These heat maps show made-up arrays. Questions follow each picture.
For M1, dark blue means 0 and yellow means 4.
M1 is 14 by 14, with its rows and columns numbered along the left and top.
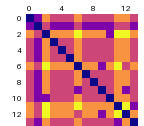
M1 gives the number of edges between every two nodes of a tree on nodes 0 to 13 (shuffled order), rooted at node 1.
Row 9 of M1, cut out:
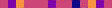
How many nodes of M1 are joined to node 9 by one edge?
3
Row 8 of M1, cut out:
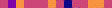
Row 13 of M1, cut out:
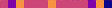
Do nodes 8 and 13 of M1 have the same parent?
yes
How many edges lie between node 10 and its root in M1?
1
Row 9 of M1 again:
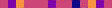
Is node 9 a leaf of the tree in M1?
no
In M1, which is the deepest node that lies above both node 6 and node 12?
9
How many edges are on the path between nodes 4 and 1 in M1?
1
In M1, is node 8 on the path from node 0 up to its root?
no
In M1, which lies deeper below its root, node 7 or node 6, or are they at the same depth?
node 6
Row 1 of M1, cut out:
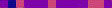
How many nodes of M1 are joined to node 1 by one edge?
9
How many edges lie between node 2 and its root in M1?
2
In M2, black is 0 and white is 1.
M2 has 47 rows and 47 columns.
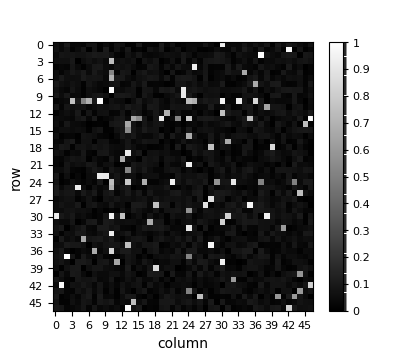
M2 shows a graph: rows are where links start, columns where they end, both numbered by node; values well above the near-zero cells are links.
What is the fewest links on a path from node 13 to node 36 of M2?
3
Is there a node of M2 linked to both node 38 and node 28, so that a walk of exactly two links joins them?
no
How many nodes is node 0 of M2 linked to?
1
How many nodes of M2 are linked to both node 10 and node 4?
1
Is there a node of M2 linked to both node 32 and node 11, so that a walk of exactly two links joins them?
no
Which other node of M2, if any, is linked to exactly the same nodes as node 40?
node 26
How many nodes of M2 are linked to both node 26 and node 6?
0
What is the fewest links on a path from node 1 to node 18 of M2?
6
